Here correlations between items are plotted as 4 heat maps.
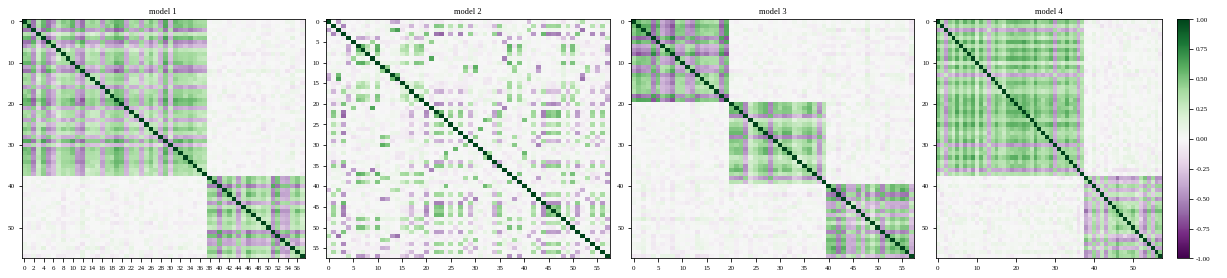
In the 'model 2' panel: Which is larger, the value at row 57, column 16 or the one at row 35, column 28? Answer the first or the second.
the second
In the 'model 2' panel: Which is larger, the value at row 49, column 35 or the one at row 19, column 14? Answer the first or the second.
the first
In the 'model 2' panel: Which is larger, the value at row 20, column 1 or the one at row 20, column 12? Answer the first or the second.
the second
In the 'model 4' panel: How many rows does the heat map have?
58
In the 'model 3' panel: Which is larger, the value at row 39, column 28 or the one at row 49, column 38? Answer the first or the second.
the second
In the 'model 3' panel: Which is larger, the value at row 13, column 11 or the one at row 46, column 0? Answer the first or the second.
the second
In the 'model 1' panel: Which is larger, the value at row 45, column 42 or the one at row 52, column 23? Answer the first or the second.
the first
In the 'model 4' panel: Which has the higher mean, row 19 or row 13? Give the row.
19
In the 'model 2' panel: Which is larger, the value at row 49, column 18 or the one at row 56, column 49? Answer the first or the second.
the second
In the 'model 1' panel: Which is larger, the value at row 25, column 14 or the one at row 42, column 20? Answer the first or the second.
the first
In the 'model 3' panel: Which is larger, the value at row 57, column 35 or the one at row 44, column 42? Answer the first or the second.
the second
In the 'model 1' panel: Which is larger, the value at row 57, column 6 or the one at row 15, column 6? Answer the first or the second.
the first
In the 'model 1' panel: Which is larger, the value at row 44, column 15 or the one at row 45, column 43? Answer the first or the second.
the second
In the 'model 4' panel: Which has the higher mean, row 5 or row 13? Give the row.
5
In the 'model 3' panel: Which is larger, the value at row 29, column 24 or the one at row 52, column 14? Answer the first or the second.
the first
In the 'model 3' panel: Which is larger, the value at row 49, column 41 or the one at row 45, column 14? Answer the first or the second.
the first
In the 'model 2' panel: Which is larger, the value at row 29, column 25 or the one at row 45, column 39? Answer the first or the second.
the second
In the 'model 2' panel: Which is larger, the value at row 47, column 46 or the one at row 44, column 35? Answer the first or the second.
the first
